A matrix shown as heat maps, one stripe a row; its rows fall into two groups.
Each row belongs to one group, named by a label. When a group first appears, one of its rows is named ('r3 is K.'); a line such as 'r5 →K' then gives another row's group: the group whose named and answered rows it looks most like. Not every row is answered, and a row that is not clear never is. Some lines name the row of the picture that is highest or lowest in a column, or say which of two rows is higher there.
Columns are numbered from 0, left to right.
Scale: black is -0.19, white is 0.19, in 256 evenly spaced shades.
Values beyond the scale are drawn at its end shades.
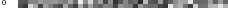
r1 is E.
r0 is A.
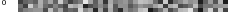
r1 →E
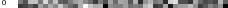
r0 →E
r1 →A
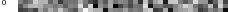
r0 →E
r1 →A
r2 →A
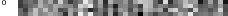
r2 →E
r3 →A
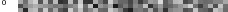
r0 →E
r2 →E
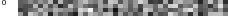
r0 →A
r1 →E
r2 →A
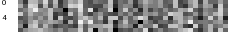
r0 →E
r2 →A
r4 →A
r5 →A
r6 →E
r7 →A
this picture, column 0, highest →3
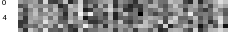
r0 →E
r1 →E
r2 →E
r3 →A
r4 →E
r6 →A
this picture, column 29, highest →6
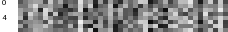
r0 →A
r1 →A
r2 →E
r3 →E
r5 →A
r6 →E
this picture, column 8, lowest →3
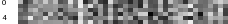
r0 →E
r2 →E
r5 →A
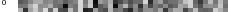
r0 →A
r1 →A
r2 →E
